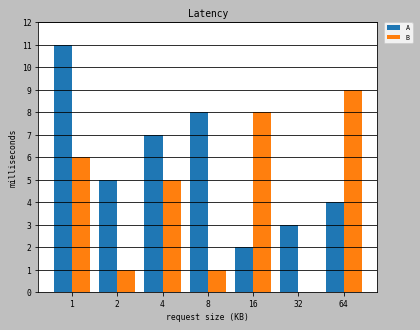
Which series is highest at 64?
B
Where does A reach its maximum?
1
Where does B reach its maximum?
64
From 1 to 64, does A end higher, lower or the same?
lower
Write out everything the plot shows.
Title: Latency
x-axis: request size (KB), ticks 1 2 4 8 16 32 64
y-axis: milliseconds, ticks 0 1 2 3 4 5 6 7 8 9 10 11 12
Legend: A, B
Values:
A: 11 5 7 8 2 3 4
B: 6 1 5 1 8 0 9
